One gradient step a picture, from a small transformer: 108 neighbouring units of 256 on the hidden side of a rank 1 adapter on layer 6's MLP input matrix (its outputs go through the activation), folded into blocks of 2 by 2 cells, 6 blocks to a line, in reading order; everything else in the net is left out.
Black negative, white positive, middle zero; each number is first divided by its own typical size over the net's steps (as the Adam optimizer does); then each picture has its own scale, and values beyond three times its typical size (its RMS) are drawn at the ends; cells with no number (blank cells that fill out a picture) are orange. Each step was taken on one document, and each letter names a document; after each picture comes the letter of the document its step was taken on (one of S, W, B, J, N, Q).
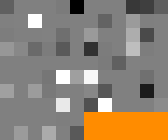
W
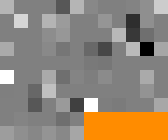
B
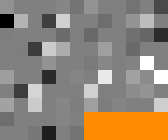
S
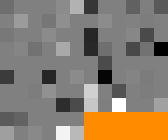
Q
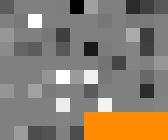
W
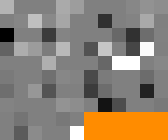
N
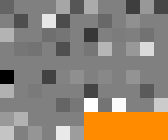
Q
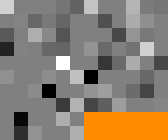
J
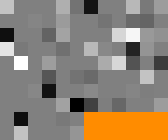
J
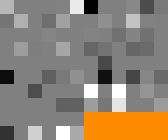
Q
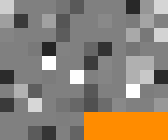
S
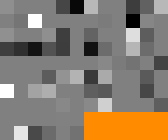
W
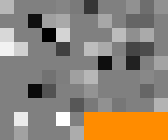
J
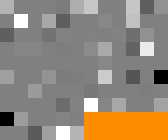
Q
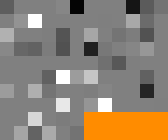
W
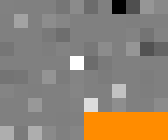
B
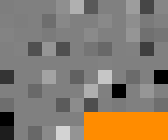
Q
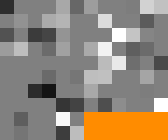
J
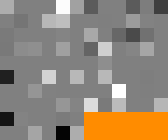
Q
